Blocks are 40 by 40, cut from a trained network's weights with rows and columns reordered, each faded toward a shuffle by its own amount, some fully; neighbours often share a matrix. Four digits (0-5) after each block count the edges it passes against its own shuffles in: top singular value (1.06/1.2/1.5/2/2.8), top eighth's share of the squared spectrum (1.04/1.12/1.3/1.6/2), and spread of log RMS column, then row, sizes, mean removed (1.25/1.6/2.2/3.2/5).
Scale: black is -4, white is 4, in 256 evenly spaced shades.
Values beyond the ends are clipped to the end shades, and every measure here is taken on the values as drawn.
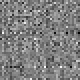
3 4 0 2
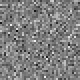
0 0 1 0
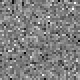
0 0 0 0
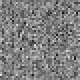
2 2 1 1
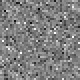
0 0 0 0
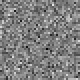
0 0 0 0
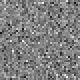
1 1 0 0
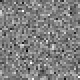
0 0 0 0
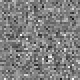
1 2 0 0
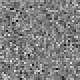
0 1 0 0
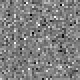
1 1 0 0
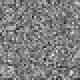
2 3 0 0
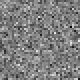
1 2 0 0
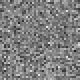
2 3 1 1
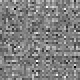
3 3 3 1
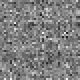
2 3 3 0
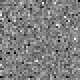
1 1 1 0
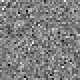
1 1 0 0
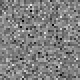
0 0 0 0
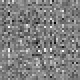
3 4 3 1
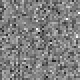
1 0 0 0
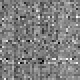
2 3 0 2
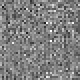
2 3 0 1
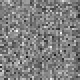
2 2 0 0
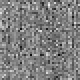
3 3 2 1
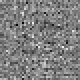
2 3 2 1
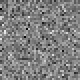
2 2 1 0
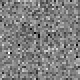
2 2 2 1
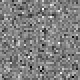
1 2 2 0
